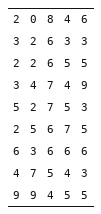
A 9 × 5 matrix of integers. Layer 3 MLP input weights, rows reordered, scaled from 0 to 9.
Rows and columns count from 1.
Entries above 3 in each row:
3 1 3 4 3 4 4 4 5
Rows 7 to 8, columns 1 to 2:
6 3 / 4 7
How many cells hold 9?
3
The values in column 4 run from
3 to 7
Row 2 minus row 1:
1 2 -2 -1 -3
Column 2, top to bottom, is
0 2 2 4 2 5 3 7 9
